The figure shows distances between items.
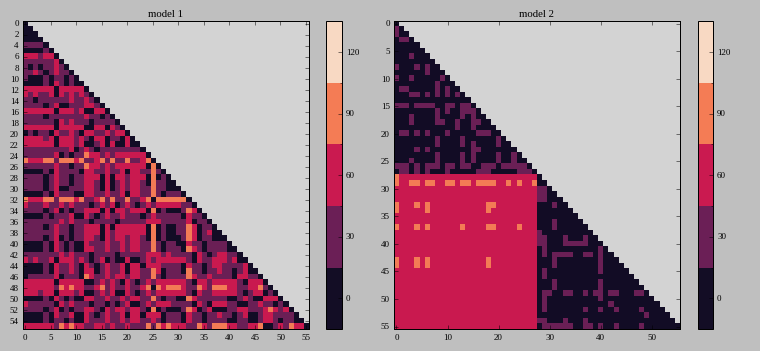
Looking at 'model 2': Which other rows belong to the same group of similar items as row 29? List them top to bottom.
28, 30, 31, 32, 33, 34, 35, 36, 37, 38, 39, 40, 41, 42, 43, 44, 45, 46, 47, 48, 49, 50, 51, 52, 53, 54, 55
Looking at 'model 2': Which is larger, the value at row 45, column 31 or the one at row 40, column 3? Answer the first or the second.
the second
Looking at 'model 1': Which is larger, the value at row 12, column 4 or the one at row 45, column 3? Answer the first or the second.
the first
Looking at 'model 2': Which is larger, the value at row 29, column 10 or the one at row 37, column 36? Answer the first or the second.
the first
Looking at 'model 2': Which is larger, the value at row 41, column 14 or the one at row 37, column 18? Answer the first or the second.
the second
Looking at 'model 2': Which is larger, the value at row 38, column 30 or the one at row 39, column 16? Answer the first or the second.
the second
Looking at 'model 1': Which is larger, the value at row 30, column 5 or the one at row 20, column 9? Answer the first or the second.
the second
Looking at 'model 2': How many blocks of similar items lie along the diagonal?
2
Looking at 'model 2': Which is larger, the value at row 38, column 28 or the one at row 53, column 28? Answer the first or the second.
the first
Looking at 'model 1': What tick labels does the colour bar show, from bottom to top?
0, 30, 60, 90, 120
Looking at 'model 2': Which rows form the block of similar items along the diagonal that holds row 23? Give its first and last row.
0 to 27
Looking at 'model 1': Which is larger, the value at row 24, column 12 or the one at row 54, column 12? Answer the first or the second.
the first
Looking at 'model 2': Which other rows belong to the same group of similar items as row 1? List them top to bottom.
0, 2, 3, 4, 5, 6, 7, 8, 9, 10, 11, 12, 13, 14, 15, 16, 17, 18, 19, 20, 21, 22, 23, 24, 25, 26, 27
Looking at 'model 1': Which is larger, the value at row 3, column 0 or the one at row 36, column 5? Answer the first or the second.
the second
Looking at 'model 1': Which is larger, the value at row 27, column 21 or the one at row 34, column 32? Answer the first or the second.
the second
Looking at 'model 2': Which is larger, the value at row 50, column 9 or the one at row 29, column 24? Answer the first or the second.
the second
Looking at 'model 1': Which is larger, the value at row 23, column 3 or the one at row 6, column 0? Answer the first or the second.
the second
